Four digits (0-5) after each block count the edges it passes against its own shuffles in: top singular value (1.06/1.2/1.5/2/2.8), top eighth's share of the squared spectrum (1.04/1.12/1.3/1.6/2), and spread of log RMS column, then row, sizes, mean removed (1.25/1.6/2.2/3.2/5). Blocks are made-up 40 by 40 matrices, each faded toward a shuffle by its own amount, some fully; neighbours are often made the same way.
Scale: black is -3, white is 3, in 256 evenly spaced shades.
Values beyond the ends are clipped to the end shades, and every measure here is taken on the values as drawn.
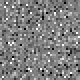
0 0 0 0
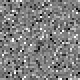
0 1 0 0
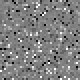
0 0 0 1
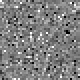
0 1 0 0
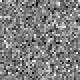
0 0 0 0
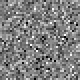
0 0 0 0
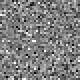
0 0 0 0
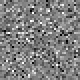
2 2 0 1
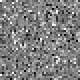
1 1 0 0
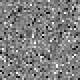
0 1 0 0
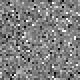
2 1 0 0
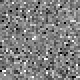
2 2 0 0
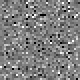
3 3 2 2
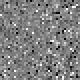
2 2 1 0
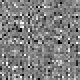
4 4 2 2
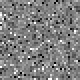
1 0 1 0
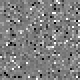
3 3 1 0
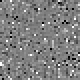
2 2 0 0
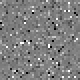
1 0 0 0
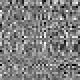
4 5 2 3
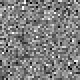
2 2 1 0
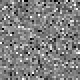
2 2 0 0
